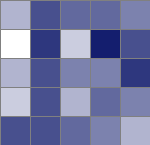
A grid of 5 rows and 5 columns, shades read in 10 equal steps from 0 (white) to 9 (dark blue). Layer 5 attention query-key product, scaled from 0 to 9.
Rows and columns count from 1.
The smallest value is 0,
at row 2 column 1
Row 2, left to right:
0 8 2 9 7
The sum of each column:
15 36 22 31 28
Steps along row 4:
up down up down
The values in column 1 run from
0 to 7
